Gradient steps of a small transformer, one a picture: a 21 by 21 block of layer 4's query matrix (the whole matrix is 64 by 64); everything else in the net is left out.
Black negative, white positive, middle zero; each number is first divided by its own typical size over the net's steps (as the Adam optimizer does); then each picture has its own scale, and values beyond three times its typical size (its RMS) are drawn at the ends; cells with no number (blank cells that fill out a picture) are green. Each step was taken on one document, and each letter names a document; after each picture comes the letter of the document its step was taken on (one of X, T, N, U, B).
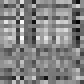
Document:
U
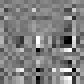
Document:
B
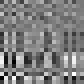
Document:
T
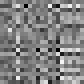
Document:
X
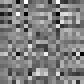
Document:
X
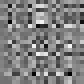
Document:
X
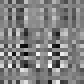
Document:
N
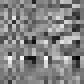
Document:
U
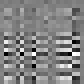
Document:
U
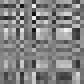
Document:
U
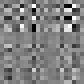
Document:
B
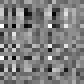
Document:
N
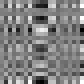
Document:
X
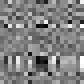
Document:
X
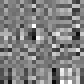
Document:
U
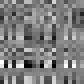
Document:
T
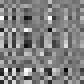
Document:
N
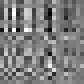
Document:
T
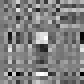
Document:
X
